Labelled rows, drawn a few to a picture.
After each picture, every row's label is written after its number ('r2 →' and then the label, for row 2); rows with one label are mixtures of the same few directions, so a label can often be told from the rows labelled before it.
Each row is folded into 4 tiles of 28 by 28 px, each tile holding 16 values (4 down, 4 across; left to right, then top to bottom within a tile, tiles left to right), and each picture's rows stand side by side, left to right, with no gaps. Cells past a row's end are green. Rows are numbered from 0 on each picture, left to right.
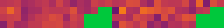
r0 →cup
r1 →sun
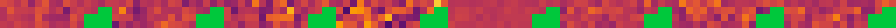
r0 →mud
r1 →cup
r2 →mud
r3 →cup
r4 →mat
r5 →sun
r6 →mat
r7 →cup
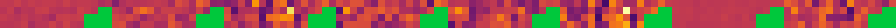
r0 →cup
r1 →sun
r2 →mud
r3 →sun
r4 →cup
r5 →mud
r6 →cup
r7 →mud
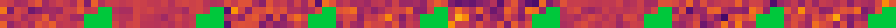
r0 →sun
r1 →cup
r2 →sun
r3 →cup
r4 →mat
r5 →sun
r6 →cup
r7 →cup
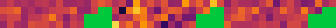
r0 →cup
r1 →cup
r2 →mat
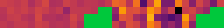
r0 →mud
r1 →mud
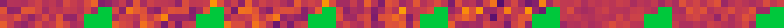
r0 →sun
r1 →cup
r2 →cup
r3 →mud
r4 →mat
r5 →cup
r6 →mat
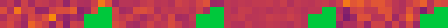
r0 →cup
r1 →sun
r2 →mud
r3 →mat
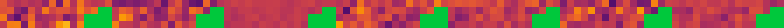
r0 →mud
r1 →mat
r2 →mat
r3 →cup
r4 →mat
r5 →mat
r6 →cup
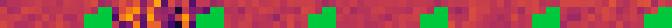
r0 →sun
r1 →mud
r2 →cup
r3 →cup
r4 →cup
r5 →mat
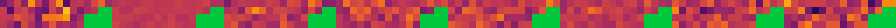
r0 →mud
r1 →sun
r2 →sun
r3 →mat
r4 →cup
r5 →sun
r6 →sun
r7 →sun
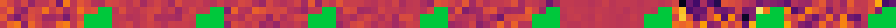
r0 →mud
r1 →mud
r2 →sun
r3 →sun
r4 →cup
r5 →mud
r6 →mat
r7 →sun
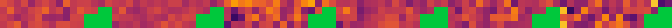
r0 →mud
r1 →cup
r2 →mat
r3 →cup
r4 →mud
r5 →sun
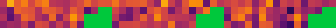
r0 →mat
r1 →mat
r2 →mud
